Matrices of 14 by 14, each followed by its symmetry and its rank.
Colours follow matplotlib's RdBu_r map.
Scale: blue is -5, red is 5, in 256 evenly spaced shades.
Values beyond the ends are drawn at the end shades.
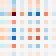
symmetric, rank one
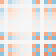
symmetric, rank one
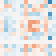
neither, rank three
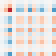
symmetric, rank one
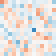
neither, full rank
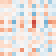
neither, rank three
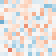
neither, full rank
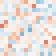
neither, full rank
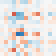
neither, rank three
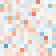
neither, full rank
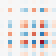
symmetric, rank one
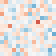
neither, full rank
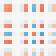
symmetric, rank one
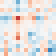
neither, rank three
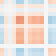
symmetric, rank one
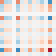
symmetric, rank one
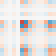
symmetric, rank one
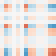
symmetric, rank one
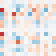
neither, rank three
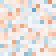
neither, full rank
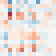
neither, rank three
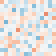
neither, full rank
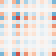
symmetric, rank one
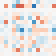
neither, rank three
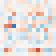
neither, rank three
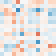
neither, rank three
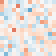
neither, full rank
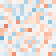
neither, full rank
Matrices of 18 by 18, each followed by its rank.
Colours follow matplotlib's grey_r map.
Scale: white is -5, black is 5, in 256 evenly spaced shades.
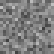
full rank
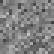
full rank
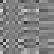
two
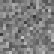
full rank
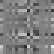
two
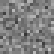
full rank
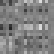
two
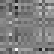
two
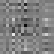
two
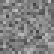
full rank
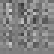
two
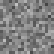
full rank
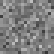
full rank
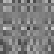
two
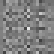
two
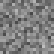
full rank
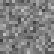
full rank
